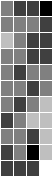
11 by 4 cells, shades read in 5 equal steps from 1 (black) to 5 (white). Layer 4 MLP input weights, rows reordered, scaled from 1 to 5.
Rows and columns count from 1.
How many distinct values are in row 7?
3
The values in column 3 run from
1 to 4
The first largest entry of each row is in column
1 1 1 1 1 1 4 3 4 4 4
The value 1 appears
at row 1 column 4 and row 10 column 3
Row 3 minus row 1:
1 1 0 1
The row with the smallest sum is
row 1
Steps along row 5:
down up same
